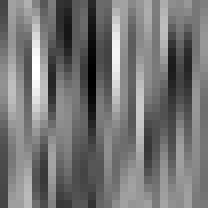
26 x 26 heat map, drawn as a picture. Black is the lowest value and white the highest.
The grain runs up and down. The bottom middle is the smoothest part. No overall slope runs across the table. The middle left is the ninth with the highest average.
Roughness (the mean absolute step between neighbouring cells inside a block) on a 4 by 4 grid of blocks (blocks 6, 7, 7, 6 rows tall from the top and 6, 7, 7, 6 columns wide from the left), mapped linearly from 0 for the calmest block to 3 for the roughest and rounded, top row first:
2221
3232
1121
1000
